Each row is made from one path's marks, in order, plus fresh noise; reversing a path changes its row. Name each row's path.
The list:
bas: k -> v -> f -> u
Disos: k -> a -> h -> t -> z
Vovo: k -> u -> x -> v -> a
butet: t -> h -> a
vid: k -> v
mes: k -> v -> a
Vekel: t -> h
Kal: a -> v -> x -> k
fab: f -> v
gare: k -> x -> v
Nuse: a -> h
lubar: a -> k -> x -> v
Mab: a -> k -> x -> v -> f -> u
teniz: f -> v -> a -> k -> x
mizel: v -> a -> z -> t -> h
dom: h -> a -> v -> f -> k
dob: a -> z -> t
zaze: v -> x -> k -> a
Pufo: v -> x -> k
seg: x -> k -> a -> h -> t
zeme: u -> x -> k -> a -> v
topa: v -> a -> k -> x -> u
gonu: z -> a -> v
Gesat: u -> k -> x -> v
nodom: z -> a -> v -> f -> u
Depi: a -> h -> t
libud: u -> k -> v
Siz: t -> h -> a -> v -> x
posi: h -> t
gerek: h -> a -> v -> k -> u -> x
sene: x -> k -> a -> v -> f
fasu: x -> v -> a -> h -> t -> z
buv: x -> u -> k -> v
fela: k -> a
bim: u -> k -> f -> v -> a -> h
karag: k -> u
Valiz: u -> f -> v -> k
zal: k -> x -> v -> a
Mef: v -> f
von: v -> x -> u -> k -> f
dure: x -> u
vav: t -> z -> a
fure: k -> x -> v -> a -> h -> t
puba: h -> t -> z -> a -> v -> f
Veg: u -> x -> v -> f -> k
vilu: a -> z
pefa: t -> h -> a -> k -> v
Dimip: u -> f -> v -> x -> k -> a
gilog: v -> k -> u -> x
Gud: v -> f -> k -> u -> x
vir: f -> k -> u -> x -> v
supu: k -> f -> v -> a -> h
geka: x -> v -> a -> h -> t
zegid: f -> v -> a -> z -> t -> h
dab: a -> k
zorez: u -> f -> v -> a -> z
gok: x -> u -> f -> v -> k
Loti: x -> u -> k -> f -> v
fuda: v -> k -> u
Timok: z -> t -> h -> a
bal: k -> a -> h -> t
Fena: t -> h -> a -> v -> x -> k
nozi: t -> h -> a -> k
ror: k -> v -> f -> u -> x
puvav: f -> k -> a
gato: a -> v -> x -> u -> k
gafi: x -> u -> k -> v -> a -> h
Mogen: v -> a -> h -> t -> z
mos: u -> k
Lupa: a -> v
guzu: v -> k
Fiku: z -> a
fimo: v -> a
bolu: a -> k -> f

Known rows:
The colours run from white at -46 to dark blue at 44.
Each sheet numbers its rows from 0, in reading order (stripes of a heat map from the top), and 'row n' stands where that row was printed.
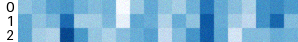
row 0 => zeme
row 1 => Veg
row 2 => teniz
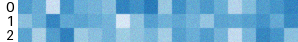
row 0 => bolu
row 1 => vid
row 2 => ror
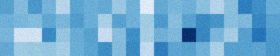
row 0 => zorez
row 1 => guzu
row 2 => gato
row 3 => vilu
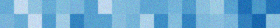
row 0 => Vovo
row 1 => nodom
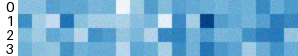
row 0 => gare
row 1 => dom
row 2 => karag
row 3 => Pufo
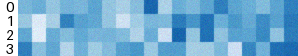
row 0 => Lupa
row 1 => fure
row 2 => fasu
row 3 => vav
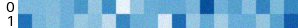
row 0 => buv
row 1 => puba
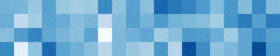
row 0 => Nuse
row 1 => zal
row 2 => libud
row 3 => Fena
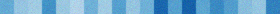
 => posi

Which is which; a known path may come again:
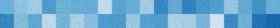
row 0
Pufo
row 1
vav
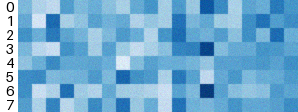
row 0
dab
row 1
Disos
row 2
Vekel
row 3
gafi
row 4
vid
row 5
Mef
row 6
gerek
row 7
Mogen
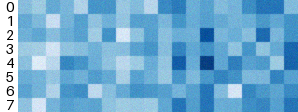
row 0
karag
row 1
zaze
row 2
Loti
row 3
dob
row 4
geka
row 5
guzu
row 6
puvav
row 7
bal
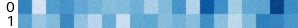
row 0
nozi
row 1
Dimip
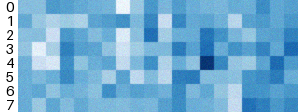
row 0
gare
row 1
vilu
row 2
lubar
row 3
fure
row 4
gato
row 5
supu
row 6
Fiku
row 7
fela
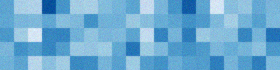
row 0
teniz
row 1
gilog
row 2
sene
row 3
fab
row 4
fuda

